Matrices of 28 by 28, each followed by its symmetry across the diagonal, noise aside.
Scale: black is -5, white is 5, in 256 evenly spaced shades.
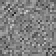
symmetric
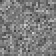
symmetric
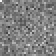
symmetric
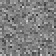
neither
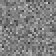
antisymmetric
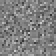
antisymmetric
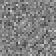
symmetric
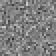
symmetric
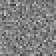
antisymmetric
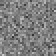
neither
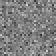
antisymmetric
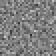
antisymmetric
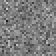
neither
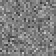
neither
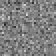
antisymmetric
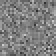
antisymmetric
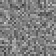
antisymmetric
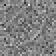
symmetric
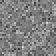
symmetric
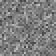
symmetric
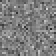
neither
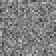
antisymmetric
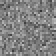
neither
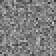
neither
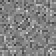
symmetric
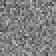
neither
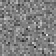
antisymmetric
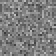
neither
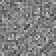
symmetric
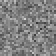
neither
